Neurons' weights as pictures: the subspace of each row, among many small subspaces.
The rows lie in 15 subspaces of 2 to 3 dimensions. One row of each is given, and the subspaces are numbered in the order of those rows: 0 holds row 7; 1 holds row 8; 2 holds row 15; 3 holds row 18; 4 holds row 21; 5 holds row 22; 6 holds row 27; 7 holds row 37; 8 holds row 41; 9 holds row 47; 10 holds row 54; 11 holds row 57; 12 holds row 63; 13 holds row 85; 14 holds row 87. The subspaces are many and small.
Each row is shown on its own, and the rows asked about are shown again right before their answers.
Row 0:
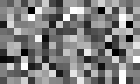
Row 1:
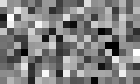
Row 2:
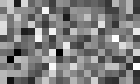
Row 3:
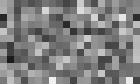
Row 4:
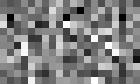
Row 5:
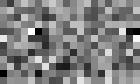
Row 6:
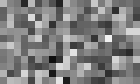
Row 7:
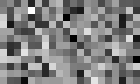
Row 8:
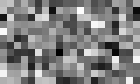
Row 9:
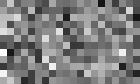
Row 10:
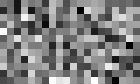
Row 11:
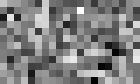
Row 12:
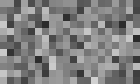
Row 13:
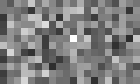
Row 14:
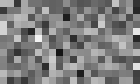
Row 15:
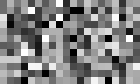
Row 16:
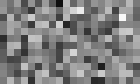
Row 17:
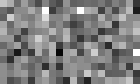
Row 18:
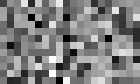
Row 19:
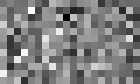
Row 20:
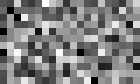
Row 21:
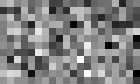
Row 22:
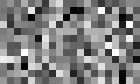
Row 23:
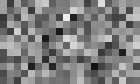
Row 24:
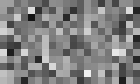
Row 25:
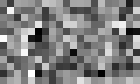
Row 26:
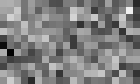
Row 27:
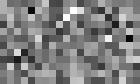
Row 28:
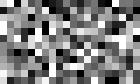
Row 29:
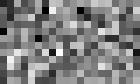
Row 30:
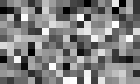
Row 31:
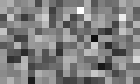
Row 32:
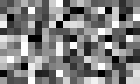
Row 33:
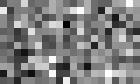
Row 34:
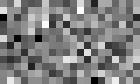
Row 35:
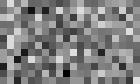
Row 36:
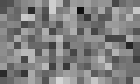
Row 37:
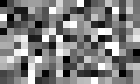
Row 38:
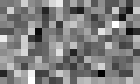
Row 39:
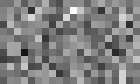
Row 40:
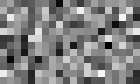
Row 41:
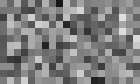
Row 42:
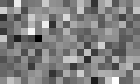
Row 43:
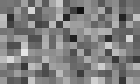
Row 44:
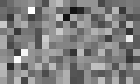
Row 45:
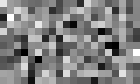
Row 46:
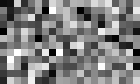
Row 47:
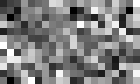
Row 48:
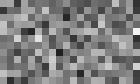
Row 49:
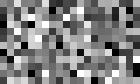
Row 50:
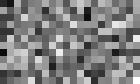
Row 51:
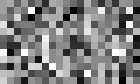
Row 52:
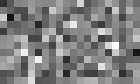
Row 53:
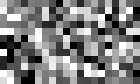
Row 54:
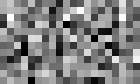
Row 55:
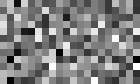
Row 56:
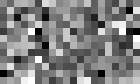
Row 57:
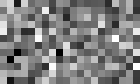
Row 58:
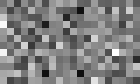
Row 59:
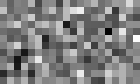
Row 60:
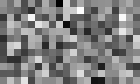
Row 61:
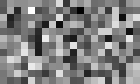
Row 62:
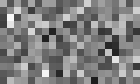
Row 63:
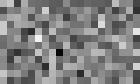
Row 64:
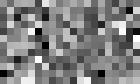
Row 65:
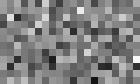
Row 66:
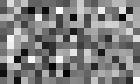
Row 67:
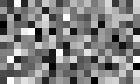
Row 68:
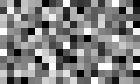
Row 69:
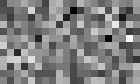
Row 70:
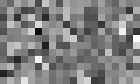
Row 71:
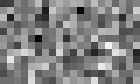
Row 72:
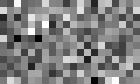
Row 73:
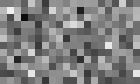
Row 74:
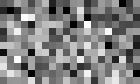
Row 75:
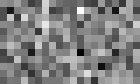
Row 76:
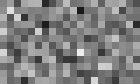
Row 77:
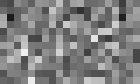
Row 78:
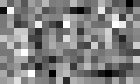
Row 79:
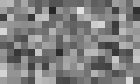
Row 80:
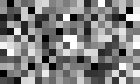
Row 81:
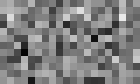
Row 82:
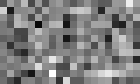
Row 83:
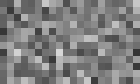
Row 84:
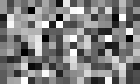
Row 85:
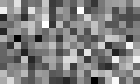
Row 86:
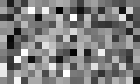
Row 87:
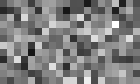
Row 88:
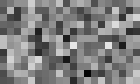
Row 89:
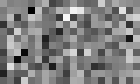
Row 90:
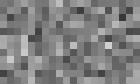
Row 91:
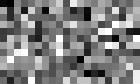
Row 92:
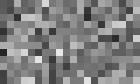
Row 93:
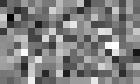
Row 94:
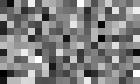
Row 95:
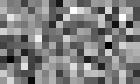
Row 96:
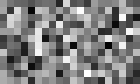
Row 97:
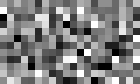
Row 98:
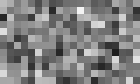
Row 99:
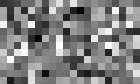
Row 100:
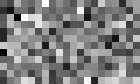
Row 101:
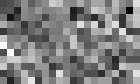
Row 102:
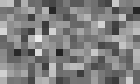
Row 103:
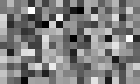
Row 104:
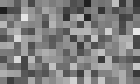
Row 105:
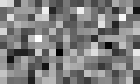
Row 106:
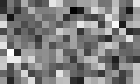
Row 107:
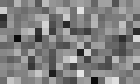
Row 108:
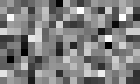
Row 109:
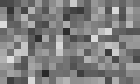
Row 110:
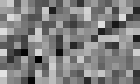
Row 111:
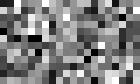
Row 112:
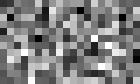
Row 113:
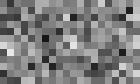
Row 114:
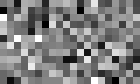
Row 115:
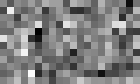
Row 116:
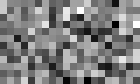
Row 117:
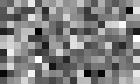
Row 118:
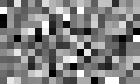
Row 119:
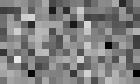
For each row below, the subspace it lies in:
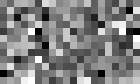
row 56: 8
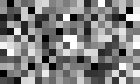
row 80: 9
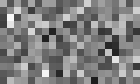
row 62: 7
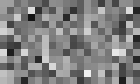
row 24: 5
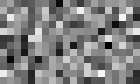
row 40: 0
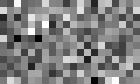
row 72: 13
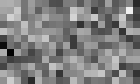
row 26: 9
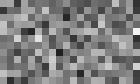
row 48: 12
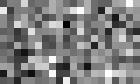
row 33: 3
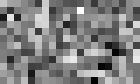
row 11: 12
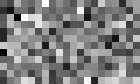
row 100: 10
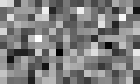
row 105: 12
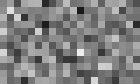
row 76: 14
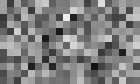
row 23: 9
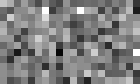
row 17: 14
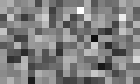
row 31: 12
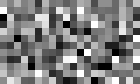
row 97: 1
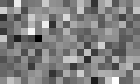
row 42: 13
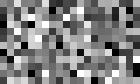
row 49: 4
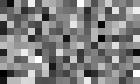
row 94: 7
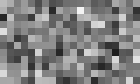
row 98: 1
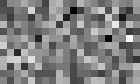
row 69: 6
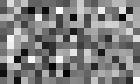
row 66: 6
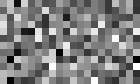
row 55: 11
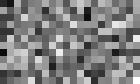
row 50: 4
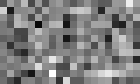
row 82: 3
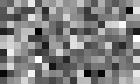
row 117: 0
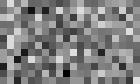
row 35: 6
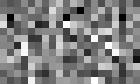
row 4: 10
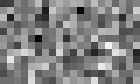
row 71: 12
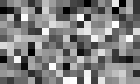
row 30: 14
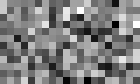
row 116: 14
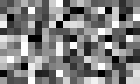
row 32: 0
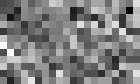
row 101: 9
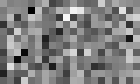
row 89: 6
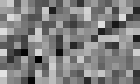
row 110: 10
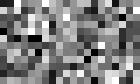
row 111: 13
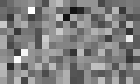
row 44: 6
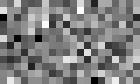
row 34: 13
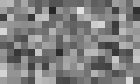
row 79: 1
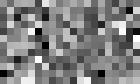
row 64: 8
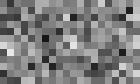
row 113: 9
